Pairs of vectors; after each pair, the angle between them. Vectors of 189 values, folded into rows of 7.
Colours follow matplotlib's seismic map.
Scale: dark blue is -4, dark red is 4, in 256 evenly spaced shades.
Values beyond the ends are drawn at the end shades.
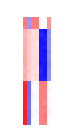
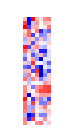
partly aligned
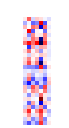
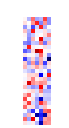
partly opposed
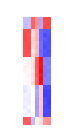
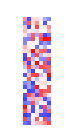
orthogonal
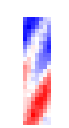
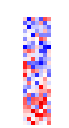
partly aligned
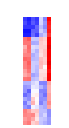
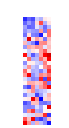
partly aligned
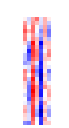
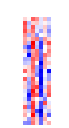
nearly parallel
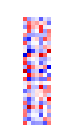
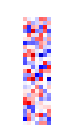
partly opposed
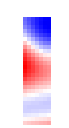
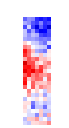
nearly parallel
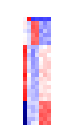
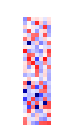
orthogonal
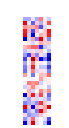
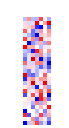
partly aligned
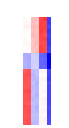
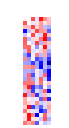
partly aligned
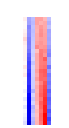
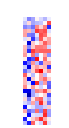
partly aligned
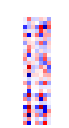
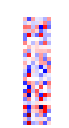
nearly opposite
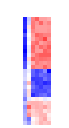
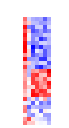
nearly opposite
